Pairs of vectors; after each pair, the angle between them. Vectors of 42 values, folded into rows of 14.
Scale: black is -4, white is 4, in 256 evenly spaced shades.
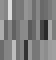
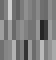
nearly parallel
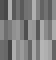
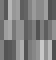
partly aligned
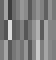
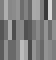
partly aligned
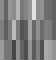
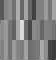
partly opposed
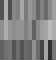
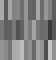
nearly opposite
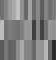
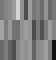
nearly parallel
